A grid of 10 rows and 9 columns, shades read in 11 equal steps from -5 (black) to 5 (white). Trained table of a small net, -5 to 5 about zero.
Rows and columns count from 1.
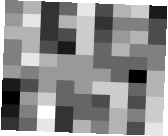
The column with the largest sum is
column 5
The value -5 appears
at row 6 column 8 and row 8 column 1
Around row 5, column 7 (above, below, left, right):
2 -1 -1 -1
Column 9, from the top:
-4 -2 -2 0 0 2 2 3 3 4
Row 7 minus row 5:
-4 -6 -1 -2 0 4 4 0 2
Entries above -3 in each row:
7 7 8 8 9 8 8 8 7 7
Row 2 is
1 4 -3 2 3 -3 0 0 -2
